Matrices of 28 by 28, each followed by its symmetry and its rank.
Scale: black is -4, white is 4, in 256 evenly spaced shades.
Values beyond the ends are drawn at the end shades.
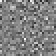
neither, rank five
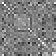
symmetric, rank five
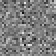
neither, rank five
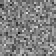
neither, full rank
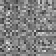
neither, rank five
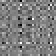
neither, rank three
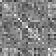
symmetric, rank five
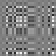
symmetric, rank one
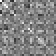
symmetric, rank five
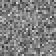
neither, full rank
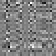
neither, rank three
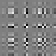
symmetric, rank one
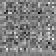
neither, rank five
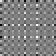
symmetric, rank one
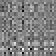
neither, rank three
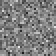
neither, full rank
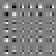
symmetric, rank one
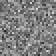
neither, full rank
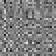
neither, rank three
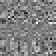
neither, rank five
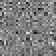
neither, rank five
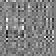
neither, rank three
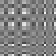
symmetric, rank one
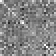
symmetric, rank five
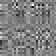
neither, rank three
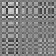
symmetric, rank one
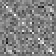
symmetric, rank five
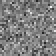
neither, full rank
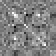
symmetric, rank five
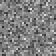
neither, full rank
